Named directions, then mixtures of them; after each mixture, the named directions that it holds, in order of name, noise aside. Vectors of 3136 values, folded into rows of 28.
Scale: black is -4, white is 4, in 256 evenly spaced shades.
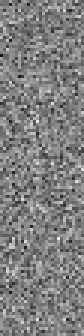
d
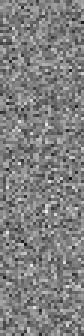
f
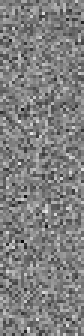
d, f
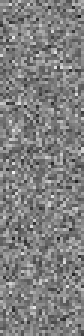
d, f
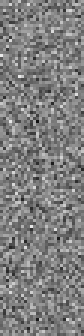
d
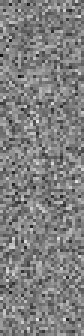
d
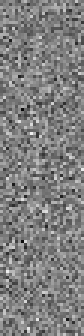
d, f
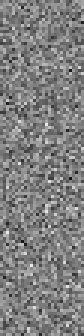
f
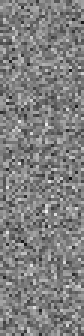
f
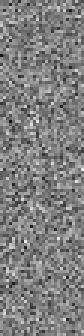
d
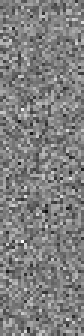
d, f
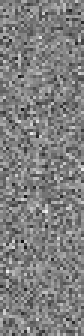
d, f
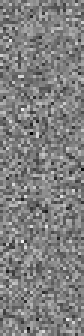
d, f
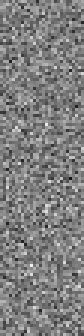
f
